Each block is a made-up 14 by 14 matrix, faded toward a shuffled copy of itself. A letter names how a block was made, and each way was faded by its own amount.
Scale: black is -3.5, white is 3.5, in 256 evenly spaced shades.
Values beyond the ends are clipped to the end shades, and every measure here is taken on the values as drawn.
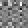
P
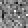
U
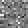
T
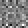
P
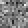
T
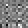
P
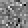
U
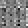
P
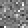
T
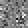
T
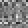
P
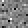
T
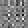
P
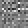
P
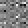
P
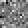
T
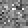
U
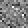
U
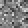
T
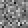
U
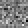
U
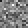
U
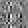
P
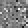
T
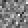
U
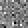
T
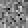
U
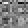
P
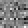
P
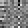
P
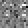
T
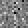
T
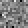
U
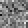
U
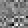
P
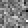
U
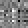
P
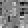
P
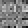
P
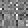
P
